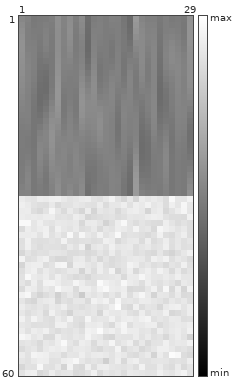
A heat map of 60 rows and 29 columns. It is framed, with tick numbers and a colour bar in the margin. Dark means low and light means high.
The table splits into 2 rows of 1 panel. Panel 1,1: middling, streaked downward, faint in contrast. Panel 2,1: very high, fine-grained, faint in contrast.
